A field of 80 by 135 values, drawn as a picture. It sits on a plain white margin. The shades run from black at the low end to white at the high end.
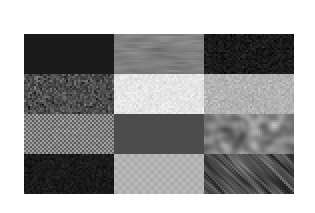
It is made of 4 by 3 panels. Panel 1,1: very low, flat. Panel 1,2: middling, streaked across, faint in contrast. Panel 1,3: very low, fine-grained, faint in contrast. Panel 2,1: low, fine-grained. Panel 2,2: very high, fine-grained, faint in contrast. Panel 2,3: high, fine-grained, faint in contrast. Panel 3,1: middling, checkered, strong in contrast. Panel 3,2: low, flat. Panel 3,3: middling, blotchy. Panel 4,1: very low, fine-grained, faint in contrast. Panel 4,2: high, checkered, faint in contrast. Panel 4,3: low, slanting down to the right.
